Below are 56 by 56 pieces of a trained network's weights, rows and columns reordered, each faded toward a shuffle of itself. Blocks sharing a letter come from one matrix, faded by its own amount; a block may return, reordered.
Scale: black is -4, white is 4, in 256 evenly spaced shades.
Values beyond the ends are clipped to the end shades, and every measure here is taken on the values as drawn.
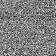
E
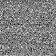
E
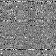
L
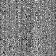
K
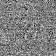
E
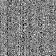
K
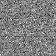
E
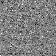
E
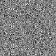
L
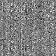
K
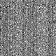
K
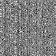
K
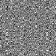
L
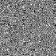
L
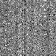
K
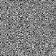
L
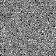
E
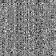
K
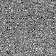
E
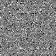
E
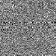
L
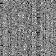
K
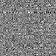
L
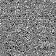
E
